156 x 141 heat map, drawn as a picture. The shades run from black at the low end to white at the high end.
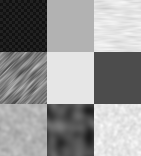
The table splits into 3 rows of 3 panels. Panel 1,1: very low, checkered, faint in contrast. Panel 1,2: high, flat. Panel 1,3: very high, streaked across, faint in contrast. Panel 2,1: middling, slanting up to the right. Panel 2,2: very high, flat. Panel 2,3: low, flat. Panel 3,1: high, blotchy, faint in contrast. Panel 3,2: low, smooth. Panel 3,3: very high, blotchy, faint in contrast.
